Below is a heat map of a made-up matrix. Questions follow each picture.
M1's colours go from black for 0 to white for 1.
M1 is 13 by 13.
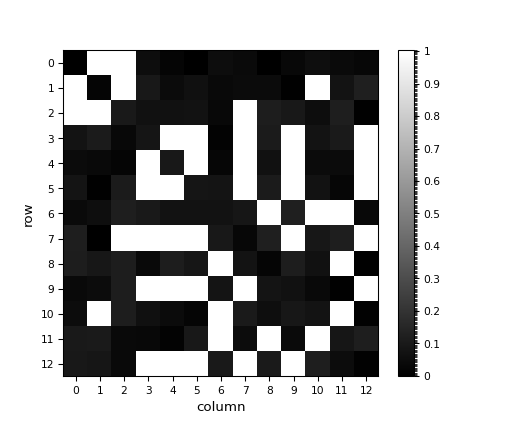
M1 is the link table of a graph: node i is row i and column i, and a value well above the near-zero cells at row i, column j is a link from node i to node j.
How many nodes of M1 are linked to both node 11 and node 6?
2
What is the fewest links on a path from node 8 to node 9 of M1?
6
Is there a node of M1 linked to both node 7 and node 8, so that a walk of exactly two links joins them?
no
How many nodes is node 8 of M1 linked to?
2
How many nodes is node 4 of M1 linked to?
5
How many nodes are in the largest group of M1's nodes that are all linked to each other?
6
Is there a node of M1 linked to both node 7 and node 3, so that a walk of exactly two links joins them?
yes
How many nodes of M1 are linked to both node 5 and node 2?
1
